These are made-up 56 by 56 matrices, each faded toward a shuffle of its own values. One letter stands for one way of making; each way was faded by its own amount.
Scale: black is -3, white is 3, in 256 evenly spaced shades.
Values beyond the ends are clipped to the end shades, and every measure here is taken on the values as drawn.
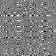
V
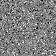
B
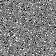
B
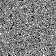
B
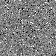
B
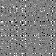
V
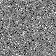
B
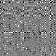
V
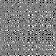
V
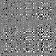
V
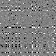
V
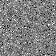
B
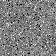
B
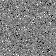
B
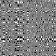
V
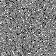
B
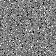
B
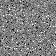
B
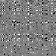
V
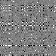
V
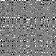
V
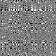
V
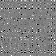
V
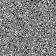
B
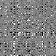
V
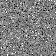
B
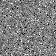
B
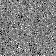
B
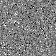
B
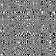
V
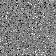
B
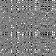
V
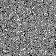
B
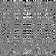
V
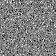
B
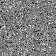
B
